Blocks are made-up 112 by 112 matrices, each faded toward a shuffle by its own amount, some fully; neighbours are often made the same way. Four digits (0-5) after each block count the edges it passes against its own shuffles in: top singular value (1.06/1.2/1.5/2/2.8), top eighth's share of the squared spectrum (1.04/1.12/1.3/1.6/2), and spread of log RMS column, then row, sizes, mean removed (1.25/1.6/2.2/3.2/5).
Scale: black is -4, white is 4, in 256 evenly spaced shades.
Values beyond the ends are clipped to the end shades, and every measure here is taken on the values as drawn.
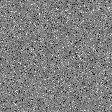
1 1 0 0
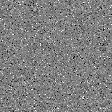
3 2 1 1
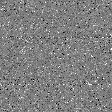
1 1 0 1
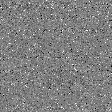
1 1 0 2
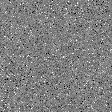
0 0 0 1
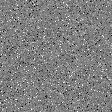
1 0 0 0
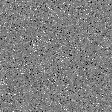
0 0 0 0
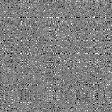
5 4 2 3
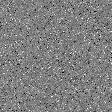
1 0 0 0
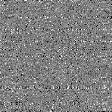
4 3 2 3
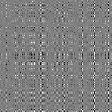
5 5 4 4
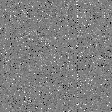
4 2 1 0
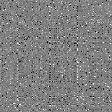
4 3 2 2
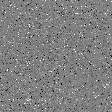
2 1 0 0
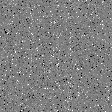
2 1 1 0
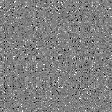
4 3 2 2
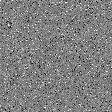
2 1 0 0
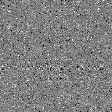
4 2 1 1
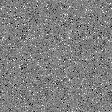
3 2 0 1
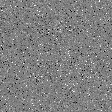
0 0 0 0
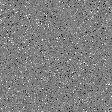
0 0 0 0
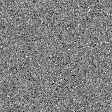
1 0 0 0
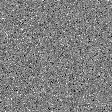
0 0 0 0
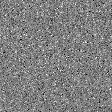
3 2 0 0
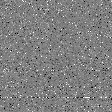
2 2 0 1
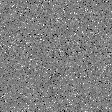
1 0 0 1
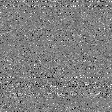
2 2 0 3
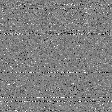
2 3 0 3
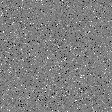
0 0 0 0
